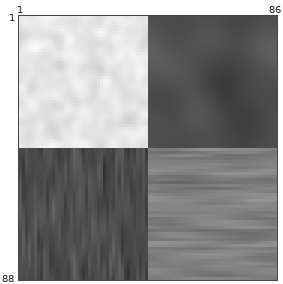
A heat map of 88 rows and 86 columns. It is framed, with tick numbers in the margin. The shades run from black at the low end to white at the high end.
The table splits into 2 rows of 2 panels. Panel 1,1: very high, blotchy, faint in contrast. Panel 1,2: low, smooth, faint in contrast. Panel 2,1: low, streaked downward, faint in contrast. Panel 2,2: middling, streaked across, faint in contrast.
